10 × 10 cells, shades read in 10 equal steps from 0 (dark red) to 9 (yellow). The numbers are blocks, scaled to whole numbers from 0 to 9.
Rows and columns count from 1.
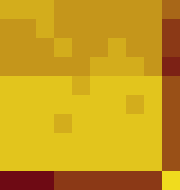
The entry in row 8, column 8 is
8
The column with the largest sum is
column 7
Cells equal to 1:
1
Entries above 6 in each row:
3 1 2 3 9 9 9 9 9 1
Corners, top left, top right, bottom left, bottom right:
7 4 0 9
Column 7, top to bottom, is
6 6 7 7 8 8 8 8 8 2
